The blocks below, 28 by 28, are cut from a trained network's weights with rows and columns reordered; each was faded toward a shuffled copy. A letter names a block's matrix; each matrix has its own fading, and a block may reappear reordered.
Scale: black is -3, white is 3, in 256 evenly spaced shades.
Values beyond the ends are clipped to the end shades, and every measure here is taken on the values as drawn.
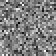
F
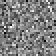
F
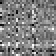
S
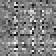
S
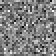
F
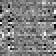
S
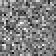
F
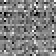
S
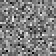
F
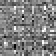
S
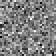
F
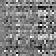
S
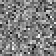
F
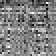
S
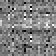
S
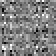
S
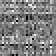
S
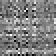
S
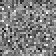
F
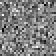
F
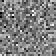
F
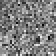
F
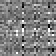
S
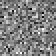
F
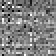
S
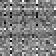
S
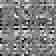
S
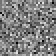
F
